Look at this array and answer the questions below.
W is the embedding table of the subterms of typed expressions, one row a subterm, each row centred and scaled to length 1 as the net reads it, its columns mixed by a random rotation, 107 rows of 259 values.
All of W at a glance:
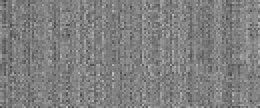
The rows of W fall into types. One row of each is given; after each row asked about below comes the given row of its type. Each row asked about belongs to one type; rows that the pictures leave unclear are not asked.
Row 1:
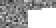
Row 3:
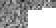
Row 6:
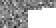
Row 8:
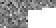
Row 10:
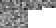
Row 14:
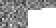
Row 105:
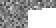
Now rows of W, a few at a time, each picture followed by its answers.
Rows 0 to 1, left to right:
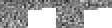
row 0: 14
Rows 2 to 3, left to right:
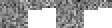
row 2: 1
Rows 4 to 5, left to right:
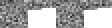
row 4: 1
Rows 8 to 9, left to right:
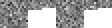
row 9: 105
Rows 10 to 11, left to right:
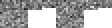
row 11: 105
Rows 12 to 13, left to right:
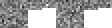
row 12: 8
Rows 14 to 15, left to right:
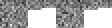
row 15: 3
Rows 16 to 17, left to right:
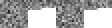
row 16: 8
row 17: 1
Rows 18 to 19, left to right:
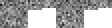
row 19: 3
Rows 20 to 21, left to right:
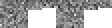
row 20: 8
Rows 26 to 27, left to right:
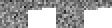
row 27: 8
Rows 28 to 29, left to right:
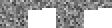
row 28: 105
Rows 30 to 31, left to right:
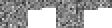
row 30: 14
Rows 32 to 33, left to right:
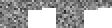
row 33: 8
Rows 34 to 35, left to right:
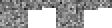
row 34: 10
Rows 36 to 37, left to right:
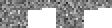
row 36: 14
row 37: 8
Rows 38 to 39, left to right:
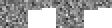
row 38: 1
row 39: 8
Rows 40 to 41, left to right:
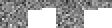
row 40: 14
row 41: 1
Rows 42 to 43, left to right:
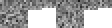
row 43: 3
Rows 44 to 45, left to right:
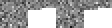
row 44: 14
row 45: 6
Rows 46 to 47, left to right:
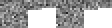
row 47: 3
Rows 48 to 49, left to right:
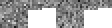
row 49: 3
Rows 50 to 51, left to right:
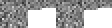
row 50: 14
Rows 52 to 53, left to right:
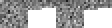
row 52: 8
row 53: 14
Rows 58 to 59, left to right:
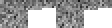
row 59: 3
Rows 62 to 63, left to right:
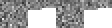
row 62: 14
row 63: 1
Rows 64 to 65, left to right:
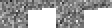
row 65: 6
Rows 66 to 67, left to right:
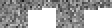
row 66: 3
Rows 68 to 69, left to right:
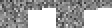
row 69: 14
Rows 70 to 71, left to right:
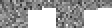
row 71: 14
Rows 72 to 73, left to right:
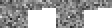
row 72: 1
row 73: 6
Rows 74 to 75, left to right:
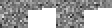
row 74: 6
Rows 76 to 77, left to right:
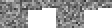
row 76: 10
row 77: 105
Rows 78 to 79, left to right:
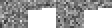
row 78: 6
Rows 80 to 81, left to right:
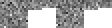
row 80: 8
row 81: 3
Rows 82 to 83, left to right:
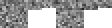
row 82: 1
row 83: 10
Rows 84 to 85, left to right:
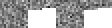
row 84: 105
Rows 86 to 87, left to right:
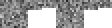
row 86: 6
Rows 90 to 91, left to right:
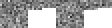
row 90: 3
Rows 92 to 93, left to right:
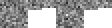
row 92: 1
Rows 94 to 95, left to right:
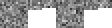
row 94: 105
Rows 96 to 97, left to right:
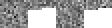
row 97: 105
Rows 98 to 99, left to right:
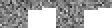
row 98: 3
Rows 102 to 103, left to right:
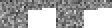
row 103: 14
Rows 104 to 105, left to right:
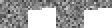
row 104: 8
